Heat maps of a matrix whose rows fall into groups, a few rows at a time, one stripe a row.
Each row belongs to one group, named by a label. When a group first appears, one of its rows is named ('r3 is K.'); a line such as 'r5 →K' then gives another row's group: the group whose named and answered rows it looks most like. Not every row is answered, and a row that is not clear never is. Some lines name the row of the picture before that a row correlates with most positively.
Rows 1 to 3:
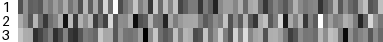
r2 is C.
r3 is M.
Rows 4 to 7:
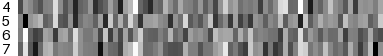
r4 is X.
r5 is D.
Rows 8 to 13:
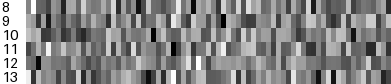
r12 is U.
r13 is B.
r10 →M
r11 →C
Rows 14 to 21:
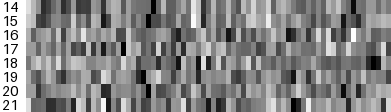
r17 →C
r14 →M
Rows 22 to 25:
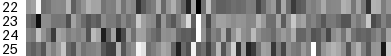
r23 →U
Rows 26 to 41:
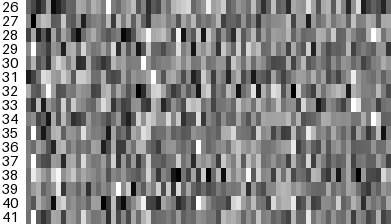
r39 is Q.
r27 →D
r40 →X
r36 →X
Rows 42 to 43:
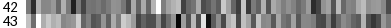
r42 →B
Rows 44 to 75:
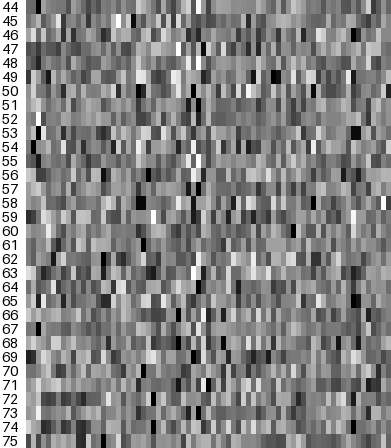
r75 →C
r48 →U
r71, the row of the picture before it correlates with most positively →43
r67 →U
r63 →M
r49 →X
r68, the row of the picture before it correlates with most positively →43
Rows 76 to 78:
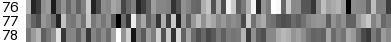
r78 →Q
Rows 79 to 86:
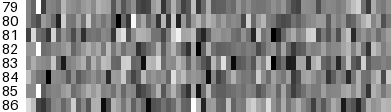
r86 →M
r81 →X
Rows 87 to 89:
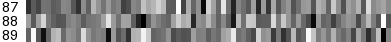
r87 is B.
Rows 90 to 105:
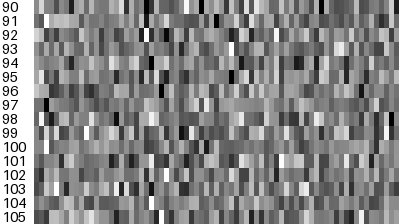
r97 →U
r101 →X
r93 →C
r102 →B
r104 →C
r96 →M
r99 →C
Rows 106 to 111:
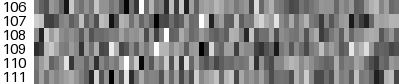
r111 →C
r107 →M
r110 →Q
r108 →B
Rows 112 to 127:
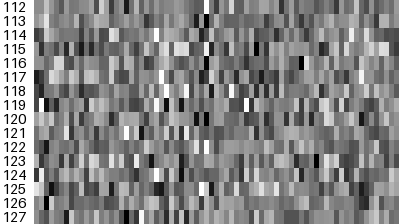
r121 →Q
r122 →U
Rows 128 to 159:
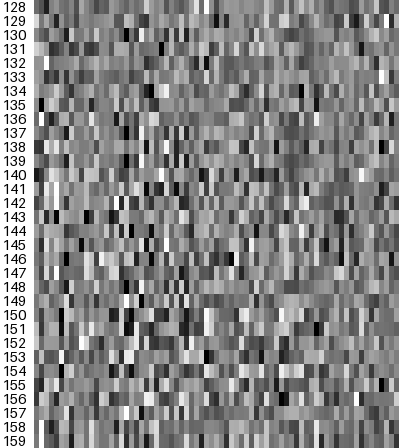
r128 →U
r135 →D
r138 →B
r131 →M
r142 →C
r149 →Q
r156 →X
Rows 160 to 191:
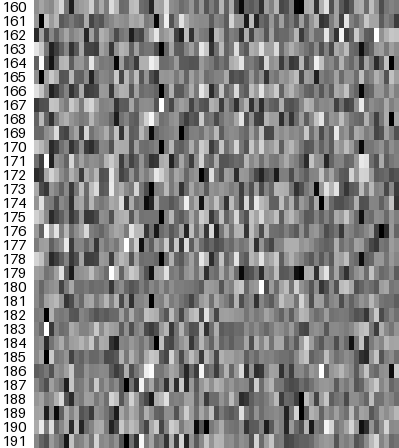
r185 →U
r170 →M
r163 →M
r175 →M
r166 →M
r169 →C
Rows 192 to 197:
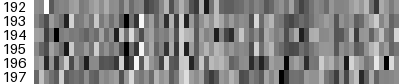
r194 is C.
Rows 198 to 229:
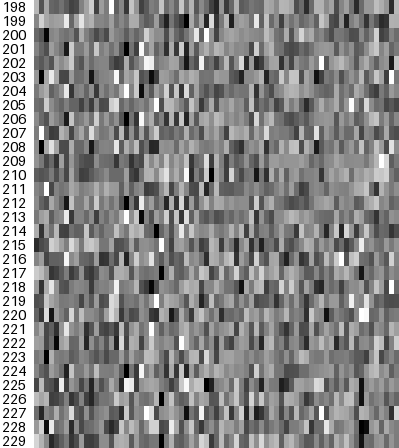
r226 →M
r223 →U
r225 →X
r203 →D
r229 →M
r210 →B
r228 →U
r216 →C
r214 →B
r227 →D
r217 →M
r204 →Q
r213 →Q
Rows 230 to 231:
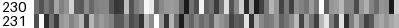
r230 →D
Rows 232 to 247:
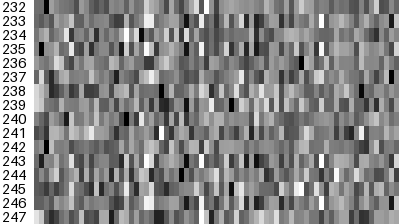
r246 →D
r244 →C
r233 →D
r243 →D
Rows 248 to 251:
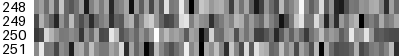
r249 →X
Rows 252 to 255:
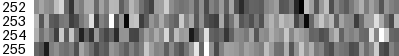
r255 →U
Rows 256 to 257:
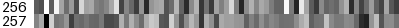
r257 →U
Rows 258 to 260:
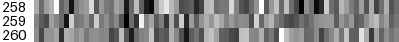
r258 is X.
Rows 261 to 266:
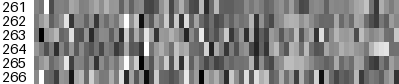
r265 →Q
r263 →D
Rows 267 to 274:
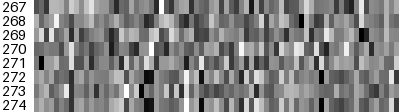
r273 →Q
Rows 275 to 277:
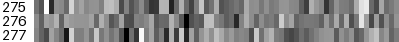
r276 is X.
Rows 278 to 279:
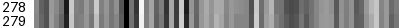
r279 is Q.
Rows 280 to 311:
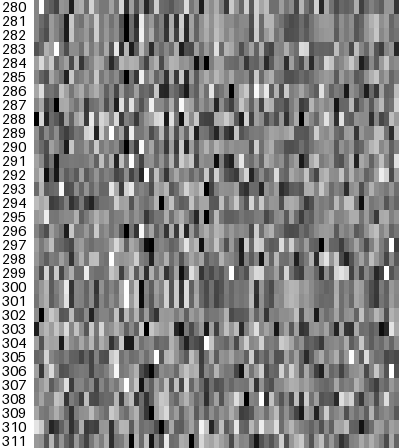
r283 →C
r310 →M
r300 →Q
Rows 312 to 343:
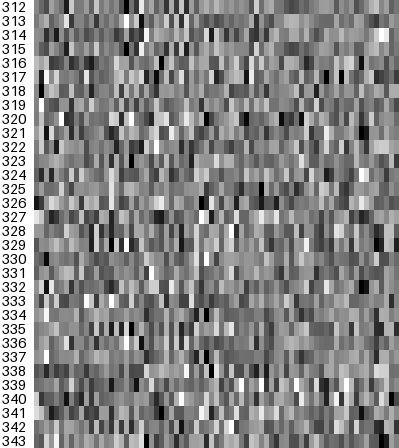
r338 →B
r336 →Q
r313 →Q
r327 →M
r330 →U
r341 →M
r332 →U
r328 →C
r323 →C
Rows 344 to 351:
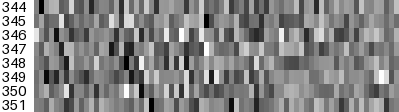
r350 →Q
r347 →X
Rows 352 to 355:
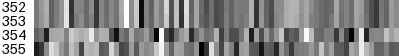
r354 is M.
